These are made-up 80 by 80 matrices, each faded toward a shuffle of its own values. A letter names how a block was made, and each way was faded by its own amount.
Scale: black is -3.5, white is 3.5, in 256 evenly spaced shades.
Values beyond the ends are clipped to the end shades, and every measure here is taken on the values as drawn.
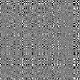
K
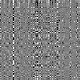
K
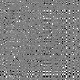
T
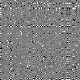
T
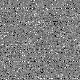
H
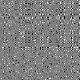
T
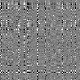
K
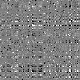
T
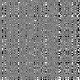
K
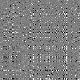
T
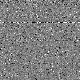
H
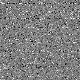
H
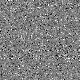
H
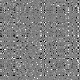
T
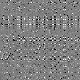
T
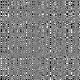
K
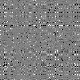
T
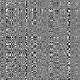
K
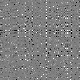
T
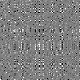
T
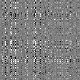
K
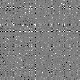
T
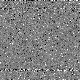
H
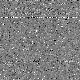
H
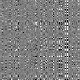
K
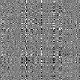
K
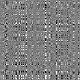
K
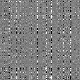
K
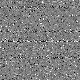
H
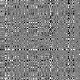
K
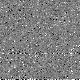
H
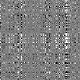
K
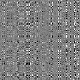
K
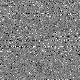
H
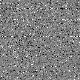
H
